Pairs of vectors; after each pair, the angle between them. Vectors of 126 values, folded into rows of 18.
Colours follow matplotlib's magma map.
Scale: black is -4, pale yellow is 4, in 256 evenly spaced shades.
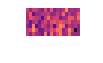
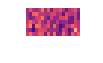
nearly opposite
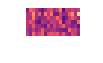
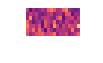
orthogonal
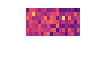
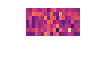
partly aligned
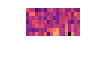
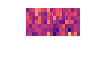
partly opposed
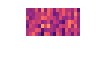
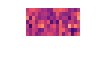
orthogonal
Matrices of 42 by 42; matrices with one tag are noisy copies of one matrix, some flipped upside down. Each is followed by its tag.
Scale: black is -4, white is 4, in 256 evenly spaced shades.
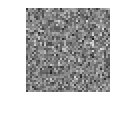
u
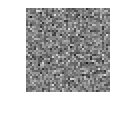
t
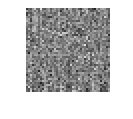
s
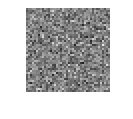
t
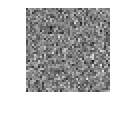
u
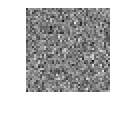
u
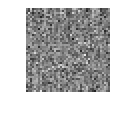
s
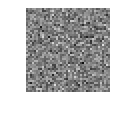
t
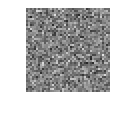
t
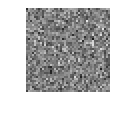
u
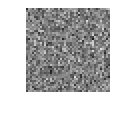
u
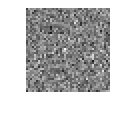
u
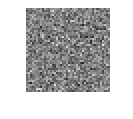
t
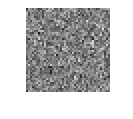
u
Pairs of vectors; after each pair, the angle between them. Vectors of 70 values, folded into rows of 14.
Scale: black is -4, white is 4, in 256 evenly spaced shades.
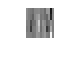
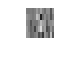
partly aligned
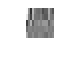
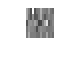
partly aligned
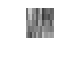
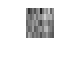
partly opposed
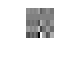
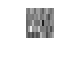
partly aligned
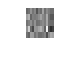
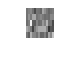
partly aligned
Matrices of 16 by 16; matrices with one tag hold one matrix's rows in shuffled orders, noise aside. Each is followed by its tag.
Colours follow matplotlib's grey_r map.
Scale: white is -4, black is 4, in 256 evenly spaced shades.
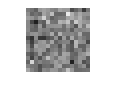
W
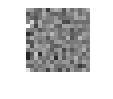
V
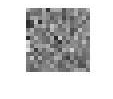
V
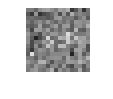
W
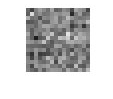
W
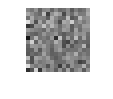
V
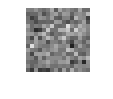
W
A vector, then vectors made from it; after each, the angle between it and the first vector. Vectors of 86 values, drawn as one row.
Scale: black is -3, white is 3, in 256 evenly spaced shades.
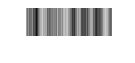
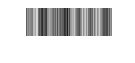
nearly opposite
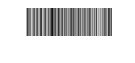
orthogonal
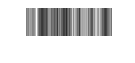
nearly opposite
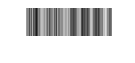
nearly parallel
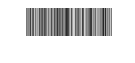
partly opposed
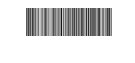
orthogonal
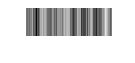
nearly parallel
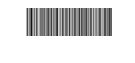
orthogonal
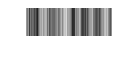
nearly parallel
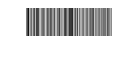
orthogonal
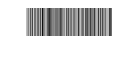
orthogonal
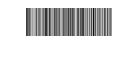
orthogonal
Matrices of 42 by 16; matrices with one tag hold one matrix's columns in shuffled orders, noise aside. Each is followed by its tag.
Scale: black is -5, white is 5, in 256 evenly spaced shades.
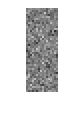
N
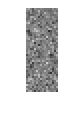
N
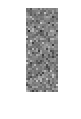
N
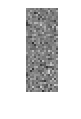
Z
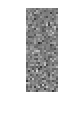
Z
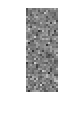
N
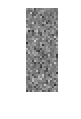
N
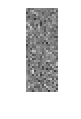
Z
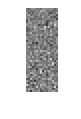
Z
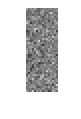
N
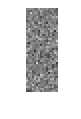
N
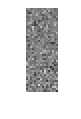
Z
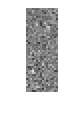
Z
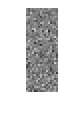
N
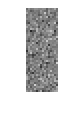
N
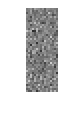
N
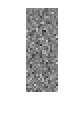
N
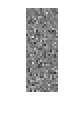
N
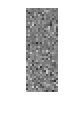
Z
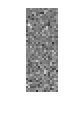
Z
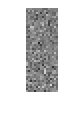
Z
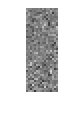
Z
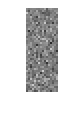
N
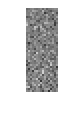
Z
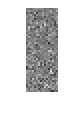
Z
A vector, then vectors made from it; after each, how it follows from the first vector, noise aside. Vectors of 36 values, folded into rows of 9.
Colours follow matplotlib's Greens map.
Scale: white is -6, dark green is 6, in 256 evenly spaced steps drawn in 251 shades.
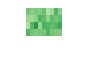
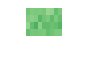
shrunk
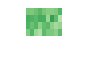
reversed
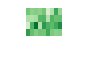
scaled up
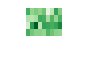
scaled up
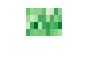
scaled up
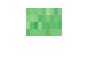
shrunk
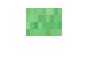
shrunk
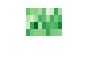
scaled up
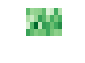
scaled up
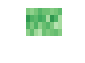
reversed
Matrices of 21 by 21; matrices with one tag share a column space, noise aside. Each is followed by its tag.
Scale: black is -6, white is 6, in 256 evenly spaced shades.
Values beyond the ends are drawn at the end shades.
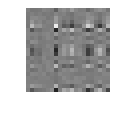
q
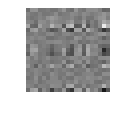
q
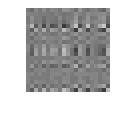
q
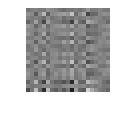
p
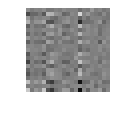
p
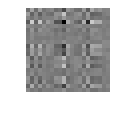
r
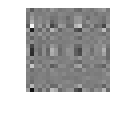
q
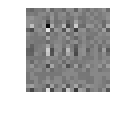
q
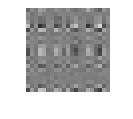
q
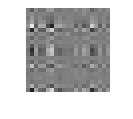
q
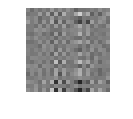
p
